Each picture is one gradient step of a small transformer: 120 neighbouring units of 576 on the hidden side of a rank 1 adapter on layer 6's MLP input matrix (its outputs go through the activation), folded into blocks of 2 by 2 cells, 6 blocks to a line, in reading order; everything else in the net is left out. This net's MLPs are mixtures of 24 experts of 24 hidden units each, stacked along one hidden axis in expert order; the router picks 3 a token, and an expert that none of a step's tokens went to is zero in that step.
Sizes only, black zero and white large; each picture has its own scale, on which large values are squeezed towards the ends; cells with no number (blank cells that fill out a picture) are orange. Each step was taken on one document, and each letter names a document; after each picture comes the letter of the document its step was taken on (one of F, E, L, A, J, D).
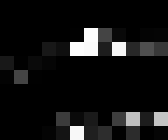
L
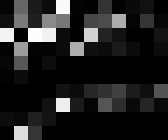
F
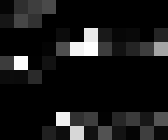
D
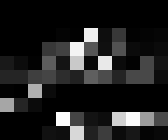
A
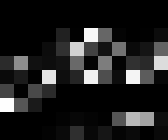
A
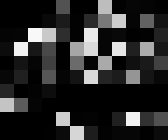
L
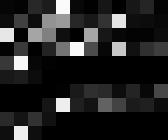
F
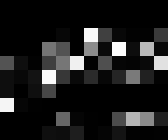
A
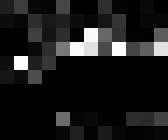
D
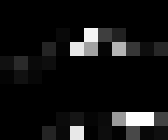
L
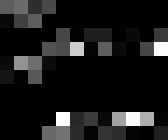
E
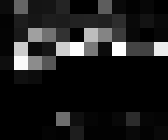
E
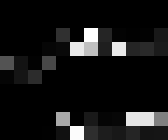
L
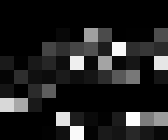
A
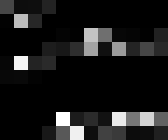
E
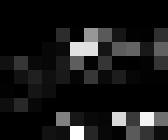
L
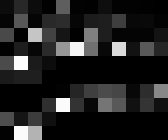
F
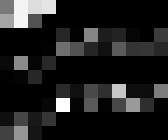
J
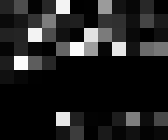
E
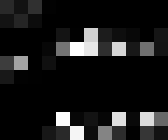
D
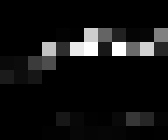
A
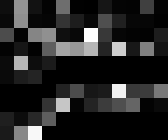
F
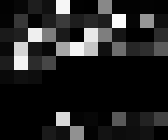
E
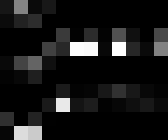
J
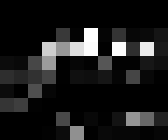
A
